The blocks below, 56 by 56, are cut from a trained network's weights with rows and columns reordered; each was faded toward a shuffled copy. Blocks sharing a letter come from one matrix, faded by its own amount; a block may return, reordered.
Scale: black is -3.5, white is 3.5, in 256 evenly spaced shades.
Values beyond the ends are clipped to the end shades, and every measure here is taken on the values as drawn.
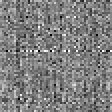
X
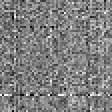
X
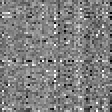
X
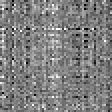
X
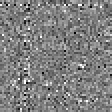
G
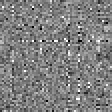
G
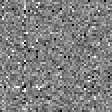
G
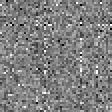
G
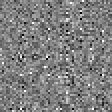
G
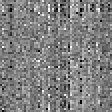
X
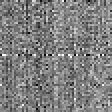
X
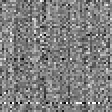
X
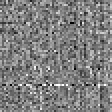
X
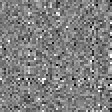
G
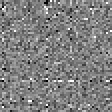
G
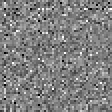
G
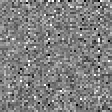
G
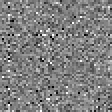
G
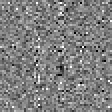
G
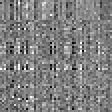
X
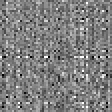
X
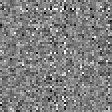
G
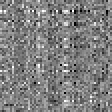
X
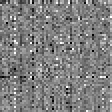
X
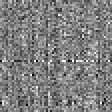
X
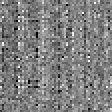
X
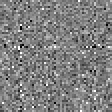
G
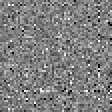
G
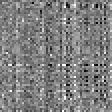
X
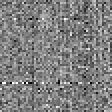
X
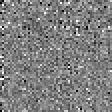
G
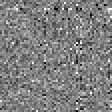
G
